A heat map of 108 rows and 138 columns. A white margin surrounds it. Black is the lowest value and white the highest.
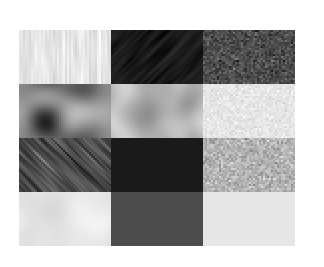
The table splits into 4 rows of 3 panels. Panel 1,1: very high, streaked downward, faint in contrast. Panel 1,2: very low, slanting up to the right, faint in contrast. Panel 1,3: low, fine-grained. Panel 2,1: middling, smooth, strong in contrast. Panel 2,2: high, smooth. Panel 2,3: very high, fine-grained, faint in contrast. Panel 3,1: low, slanting down to the right. Panel 3,2: very low, flat. Panel 3,3: high, fine-grained. Panel 4,1: very high, smooth, faint in contrast. Panel 4,2: low, flat. Panel 4,3: very high, flat.
